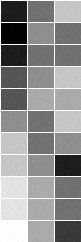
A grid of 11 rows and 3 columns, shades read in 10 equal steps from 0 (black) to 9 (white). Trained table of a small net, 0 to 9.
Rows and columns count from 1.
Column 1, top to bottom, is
1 0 1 3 3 5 7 7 8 8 9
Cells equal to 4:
8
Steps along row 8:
down down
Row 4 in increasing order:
3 5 7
